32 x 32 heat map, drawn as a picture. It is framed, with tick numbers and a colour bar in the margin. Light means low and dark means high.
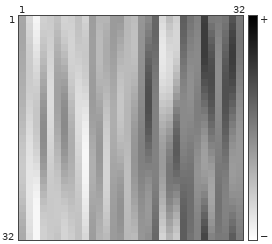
Slope: up to the right. Ninth with the lowest average: bottom left. Grain: streaks running down.
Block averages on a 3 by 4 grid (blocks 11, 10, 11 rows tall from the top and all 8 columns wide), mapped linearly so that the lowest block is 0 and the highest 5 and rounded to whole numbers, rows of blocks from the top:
0 1 2 5
1 1 3 4
0 1 3 4
